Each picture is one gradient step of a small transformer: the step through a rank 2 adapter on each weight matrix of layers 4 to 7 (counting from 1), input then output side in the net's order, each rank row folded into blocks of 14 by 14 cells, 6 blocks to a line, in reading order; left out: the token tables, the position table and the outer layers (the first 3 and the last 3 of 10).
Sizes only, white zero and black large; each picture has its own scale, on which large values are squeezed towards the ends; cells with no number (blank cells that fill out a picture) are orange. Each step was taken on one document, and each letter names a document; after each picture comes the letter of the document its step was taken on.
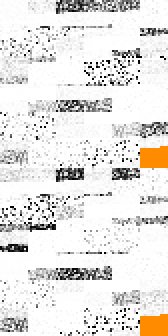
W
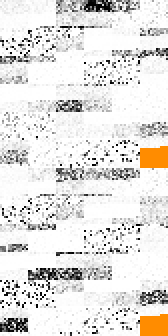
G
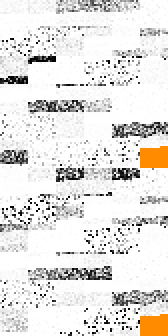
W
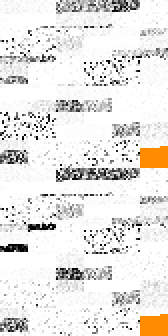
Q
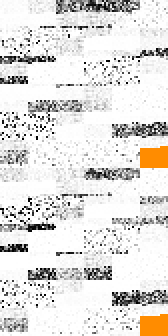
G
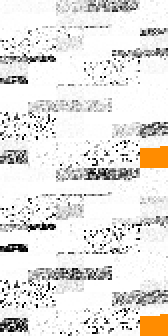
Q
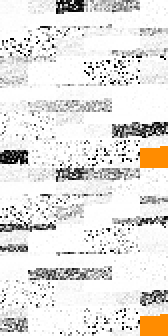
W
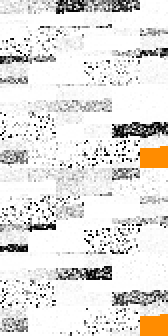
W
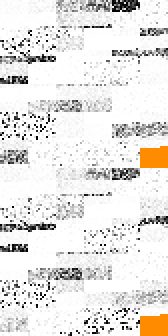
Q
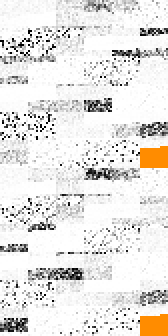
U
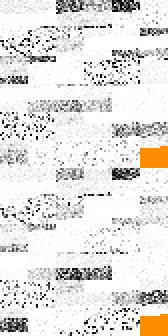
U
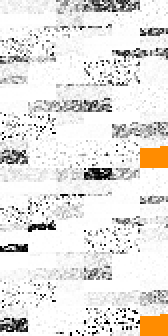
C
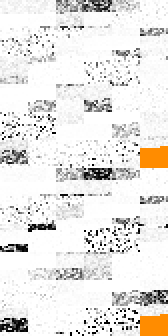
C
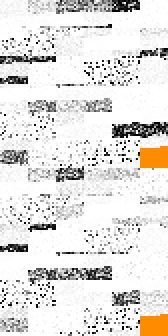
W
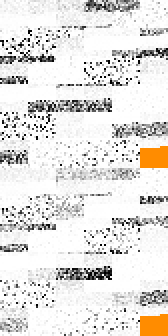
G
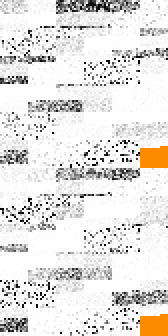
U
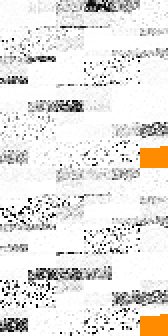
G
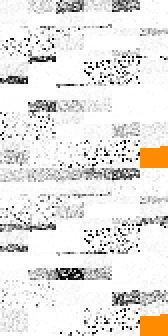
W
